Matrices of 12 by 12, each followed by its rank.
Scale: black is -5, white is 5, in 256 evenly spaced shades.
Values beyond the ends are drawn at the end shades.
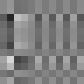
one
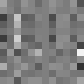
two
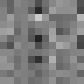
two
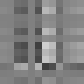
one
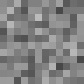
full rank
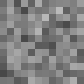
full rank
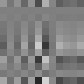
one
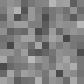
full rank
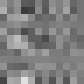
two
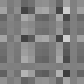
one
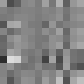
two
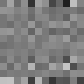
two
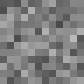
full rank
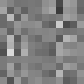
two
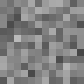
full rank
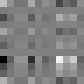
one
